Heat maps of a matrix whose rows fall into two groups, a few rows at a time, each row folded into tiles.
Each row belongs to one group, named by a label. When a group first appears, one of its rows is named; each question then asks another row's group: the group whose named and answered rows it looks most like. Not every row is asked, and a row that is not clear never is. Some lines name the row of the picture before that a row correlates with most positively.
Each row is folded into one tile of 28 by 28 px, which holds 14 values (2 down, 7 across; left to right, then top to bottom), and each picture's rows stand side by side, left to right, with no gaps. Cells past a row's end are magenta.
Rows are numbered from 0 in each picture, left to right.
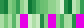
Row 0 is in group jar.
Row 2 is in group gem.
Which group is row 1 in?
jar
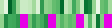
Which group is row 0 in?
gem
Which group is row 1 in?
gem
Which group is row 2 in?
jar
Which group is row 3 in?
jar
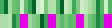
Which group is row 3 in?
gem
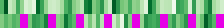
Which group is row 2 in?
gem
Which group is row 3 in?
jar
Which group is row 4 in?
jar
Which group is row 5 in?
gem
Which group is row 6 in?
gem
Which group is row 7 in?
gem
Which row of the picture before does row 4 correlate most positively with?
0
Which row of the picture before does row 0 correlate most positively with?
2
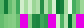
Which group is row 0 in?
jar
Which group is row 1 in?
gem
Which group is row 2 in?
jar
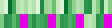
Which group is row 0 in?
gem
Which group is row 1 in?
gem
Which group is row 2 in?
gem
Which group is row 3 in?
jar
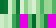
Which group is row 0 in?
jar
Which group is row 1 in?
gem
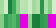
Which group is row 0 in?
gem
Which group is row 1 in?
gem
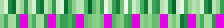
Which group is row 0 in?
gem
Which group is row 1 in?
gem
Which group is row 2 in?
gem
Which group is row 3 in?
jar
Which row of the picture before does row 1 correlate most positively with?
0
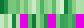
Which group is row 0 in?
jar
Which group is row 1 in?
gem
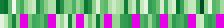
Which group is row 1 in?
gem
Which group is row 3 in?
jar
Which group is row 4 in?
gem
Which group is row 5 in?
gem
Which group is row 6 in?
gem
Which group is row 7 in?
jar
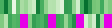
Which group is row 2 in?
gem
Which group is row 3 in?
jar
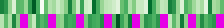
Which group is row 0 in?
jar
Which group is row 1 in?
jar
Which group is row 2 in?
gem
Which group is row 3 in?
gem
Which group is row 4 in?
gem
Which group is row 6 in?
jar
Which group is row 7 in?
gem
